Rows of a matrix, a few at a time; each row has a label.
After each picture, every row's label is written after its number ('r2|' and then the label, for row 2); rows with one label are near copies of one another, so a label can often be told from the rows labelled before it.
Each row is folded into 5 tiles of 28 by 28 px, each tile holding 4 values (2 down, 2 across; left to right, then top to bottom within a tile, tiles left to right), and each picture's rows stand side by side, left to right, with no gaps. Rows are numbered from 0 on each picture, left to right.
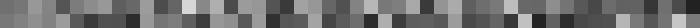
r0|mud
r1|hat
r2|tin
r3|tin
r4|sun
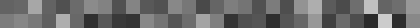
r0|mud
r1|mud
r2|tin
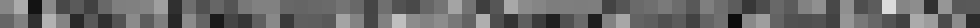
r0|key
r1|key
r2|sun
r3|mud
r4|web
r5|web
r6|hat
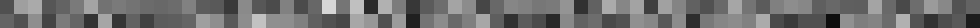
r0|tin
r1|sun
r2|hat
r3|mud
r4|hat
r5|mud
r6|mud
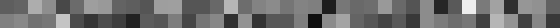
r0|mud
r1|tin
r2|web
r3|hat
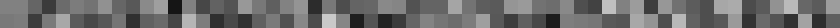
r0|web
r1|key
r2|key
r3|mud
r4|hat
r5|tin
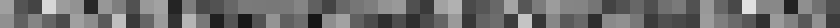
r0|hat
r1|key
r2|web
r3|tin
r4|web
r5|hat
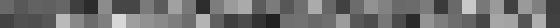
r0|sun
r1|mud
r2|mud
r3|hat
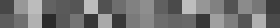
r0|tin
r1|hat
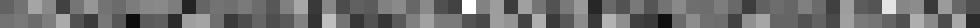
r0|mud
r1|web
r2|key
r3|hat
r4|key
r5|web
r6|hat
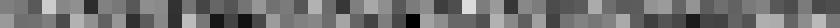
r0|hat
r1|key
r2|mud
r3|hat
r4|mud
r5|sun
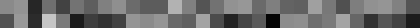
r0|key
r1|mud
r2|mud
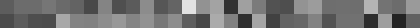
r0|sun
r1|hat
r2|tin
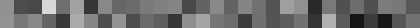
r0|hat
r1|web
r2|key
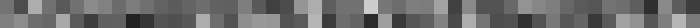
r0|mud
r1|sun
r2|tin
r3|key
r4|sun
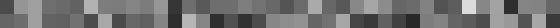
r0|tin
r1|key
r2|mud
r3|hat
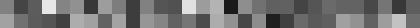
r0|hat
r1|hat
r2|sun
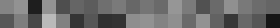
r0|key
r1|mud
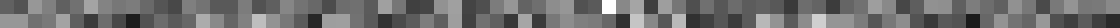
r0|mud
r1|sun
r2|web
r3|tin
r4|hat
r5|sun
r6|mud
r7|mud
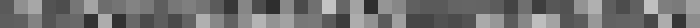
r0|tin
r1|sun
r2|hat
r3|sun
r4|tin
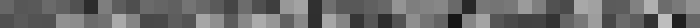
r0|sun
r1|sun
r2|key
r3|web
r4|tin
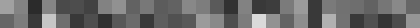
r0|key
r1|sun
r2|key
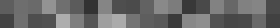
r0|sun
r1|web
